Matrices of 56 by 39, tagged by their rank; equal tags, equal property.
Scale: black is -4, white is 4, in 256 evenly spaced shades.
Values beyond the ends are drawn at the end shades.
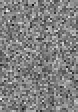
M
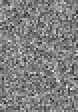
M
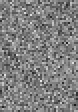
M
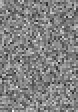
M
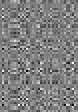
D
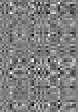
D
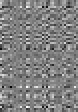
D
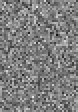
M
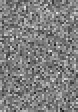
M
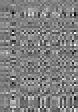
D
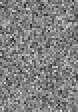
M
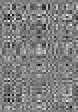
D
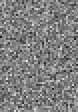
M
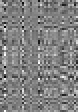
D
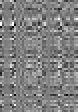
D
